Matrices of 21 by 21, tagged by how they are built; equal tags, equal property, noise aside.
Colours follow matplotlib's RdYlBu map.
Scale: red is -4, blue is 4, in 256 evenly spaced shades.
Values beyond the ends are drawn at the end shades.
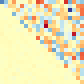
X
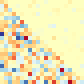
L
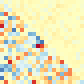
L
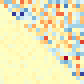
X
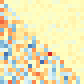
L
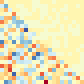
L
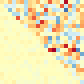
X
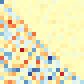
L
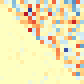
X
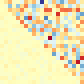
X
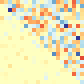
X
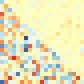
L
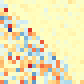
L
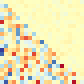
L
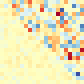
X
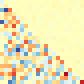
L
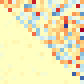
X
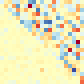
X
